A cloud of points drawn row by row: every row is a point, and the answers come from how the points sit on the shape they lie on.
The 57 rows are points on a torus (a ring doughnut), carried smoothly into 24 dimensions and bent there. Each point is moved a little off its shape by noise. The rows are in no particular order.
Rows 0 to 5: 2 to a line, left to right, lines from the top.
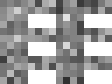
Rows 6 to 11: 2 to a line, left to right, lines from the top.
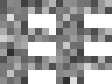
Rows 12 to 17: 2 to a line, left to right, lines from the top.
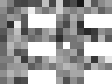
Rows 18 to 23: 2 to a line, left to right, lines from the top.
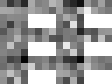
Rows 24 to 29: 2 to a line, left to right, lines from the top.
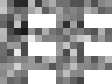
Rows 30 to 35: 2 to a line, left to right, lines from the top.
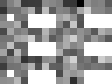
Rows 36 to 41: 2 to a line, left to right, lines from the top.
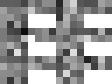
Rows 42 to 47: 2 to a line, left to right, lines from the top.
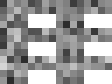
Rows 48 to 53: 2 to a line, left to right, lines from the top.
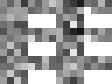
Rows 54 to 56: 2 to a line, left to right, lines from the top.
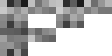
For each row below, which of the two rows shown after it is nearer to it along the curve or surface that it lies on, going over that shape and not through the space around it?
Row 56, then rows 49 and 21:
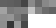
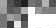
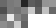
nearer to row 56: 21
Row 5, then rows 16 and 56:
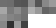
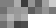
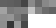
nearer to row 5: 56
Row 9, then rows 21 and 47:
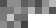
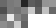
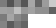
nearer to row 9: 21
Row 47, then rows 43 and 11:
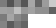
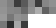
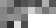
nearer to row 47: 43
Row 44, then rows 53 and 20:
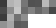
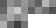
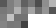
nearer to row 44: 53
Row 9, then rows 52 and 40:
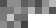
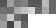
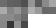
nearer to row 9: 52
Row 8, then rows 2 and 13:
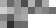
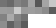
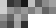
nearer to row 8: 13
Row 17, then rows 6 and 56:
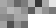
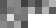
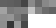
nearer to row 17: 56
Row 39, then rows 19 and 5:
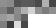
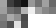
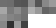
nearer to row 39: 5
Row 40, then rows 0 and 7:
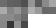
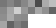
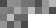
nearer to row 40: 0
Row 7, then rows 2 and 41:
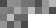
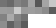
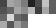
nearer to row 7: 2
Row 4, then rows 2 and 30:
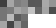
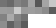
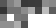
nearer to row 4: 2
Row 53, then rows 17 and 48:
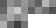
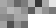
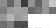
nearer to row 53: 17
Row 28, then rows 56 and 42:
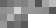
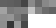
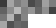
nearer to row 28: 42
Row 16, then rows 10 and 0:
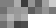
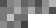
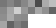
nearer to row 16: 10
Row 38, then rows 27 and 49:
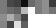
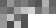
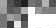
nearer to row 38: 49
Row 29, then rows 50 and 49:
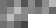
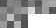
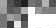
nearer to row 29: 50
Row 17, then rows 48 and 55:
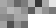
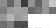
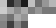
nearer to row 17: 55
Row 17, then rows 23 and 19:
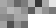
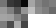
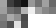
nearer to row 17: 23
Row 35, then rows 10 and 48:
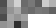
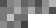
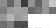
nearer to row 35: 48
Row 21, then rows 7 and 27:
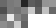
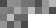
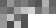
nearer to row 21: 7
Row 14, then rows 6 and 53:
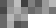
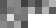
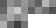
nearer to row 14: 6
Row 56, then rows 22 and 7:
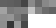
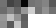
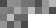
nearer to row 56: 22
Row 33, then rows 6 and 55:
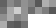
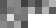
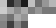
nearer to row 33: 6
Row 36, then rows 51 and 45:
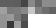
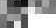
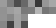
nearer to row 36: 45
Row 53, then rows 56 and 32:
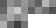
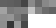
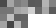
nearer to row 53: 32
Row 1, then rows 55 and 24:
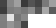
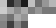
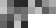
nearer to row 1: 55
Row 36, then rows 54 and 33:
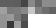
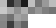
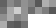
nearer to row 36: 54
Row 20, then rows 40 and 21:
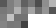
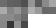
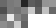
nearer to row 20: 21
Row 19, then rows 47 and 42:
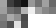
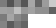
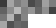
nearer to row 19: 47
